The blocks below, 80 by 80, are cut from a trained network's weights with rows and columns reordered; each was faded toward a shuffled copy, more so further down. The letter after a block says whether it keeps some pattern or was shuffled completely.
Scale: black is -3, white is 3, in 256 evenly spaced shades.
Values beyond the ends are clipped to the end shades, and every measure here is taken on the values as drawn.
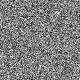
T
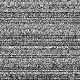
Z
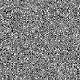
Z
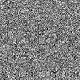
Z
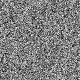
T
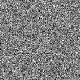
Z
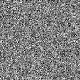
Z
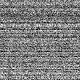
Z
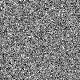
T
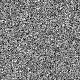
T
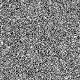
Z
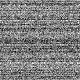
Z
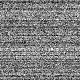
Z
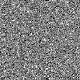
Z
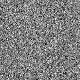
Z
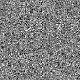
Z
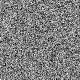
T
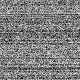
Z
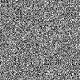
Z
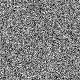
T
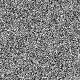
T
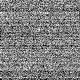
Z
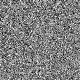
Z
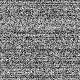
Z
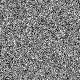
T
